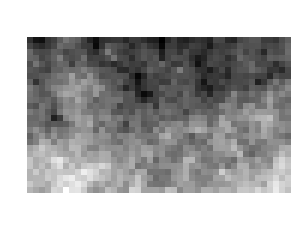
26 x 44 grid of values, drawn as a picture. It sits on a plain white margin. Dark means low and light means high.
Stripes: none. Grain: blotchy. Slope: up to the bottom. Ninth with the highest average: bottom left.
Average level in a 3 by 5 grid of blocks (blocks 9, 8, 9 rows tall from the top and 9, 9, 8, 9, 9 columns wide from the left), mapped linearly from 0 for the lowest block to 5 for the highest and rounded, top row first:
1 1 0 0 1 | 2 2 2 2 3 | 5 4 3 3 4
